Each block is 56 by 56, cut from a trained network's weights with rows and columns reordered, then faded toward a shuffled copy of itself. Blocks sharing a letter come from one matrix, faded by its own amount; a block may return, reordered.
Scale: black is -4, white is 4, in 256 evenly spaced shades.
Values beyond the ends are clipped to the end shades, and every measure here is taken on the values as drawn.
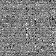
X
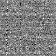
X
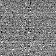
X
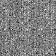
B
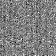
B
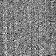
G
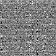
X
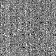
B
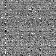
X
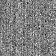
B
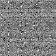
X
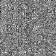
B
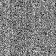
B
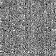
G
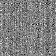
G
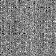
G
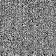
B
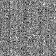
G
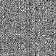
G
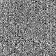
B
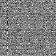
X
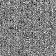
B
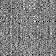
G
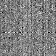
G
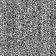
B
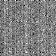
G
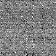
X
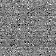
X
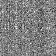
B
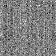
G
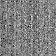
G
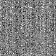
G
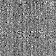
G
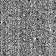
B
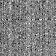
G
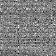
X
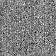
B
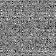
X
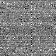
X
